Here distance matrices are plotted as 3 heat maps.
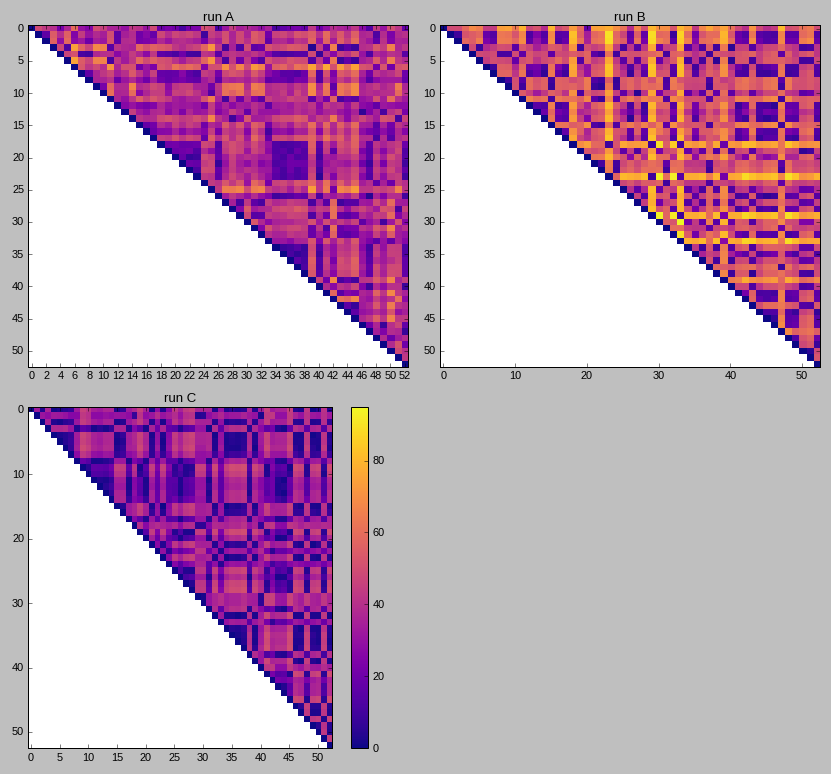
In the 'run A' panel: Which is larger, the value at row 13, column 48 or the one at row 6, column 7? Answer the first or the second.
the second
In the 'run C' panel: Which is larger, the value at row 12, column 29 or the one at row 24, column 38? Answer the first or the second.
the first
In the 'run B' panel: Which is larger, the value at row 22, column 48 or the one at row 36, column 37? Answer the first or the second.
the first
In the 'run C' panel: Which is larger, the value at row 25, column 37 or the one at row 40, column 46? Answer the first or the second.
the first
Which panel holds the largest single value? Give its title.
run B
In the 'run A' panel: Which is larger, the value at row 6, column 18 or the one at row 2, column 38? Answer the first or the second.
the first
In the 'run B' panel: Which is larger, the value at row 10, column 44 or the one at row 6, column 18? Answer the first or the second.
the second
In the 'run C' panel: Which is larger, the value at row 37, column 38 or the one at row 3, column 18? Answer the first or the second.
the first
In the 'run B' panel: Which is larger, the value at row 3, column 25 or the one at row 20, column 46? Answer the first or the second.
the second
